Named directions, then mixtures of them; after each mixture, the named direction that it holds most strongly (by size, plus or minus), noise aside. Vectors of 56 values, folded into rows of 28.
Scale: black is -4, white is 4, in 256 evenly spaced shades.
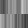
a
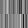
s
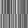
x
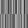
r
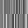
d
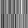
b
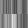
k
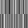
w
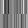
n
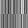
b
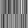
b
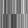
k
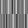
r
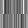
n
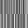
d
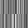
d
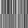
x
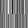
r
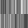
a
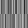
r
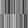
w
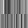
n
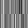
b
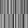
w
